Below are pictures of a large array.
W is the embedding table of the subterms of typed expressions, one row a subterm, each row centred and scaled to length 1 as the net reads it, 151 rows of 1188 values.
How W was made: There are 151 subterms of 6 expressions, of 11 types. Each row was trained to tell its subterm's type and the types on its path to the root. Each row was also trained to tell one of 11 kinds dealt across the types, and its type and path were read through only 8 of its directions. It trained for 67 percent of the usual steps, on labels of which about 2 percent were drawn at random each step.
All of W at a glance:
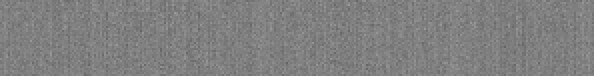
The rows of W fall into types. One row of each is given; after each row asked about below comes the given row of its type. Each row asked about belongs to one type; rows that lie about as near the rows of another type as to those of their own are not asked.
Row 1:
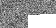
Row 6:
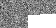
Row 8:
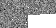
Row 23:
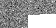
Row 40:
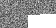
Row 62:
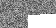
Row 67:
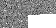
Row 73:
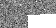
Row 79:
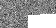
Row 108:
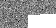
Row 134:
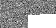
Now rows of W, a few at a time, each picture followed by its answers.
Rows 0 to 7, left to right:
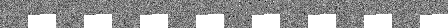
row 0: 1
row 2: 134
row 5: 8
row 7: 40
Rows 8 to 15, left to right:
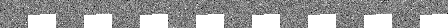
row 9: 6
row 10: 40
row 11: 1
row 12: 8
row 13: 108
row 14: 73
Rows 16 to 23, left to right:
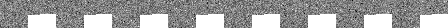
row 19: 108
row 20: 108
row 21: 40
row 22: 67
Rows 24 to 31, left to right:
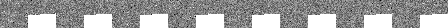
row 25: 62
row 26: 79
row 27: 79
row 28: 62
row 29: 40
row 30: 6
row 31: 62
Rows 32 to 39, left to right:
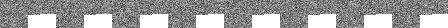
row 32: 79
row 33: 23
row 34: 62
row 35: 73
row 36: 40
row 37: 6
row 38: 67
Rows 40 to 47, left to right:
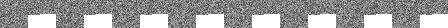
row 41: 23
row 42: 62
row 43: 62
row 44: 1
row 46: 1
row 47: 62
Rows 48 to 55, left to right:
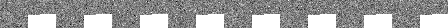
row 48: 134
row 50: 23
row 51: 8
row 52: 62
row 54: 40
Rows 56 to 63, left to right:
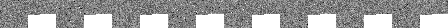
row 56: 67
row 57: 79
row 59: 73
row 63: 23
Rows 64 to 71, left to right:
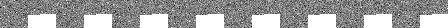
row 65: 108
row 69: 134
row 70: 108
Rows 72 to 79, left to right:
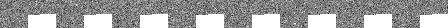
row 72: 8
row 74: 23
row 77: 79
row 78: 6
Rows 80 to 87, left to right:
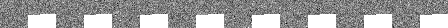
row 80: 6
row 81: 73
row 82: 67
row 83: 6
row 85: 134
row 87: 8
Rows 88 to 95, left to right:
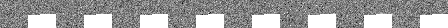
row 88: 40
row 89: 108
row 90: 108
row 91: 108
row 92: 40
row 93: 23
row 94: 40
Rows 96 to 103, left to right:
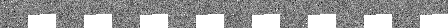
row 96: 23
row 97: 73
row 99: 1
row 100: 23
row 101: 79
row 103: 79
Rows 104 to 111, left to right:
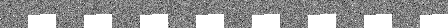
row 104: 108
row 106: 73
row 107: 62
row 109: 6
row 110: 8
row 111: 6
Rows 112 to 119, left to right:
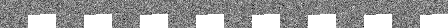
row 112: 6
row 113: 8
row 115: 134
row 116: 62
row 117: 79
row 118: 1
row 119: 73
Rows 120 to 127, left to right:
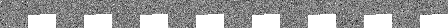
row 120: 1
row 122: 73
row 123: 6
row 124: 108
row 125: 6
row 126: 79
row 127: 67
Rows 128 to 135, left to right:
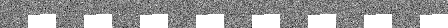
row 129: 6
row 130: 73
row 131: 134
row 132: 62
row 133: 40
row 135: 62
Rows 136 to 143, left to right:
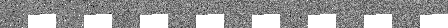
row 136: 23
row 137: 1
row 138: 23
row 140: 134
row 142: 62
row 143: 73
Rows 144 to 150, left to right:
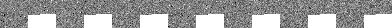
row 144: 79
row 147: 79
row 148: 6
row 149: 23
